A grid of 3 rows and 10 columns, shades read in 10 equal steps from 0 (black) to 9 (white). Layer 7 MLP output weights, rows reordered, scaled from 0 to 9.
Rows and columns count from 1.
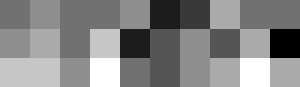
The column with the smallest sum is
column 6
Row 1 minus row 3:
-3 -2 -1 -5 1 -2 -3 0 -5 -2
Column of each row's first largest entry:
8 4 4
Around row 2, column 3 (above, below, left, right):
4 5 6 7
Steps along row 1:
up down same up down up up down same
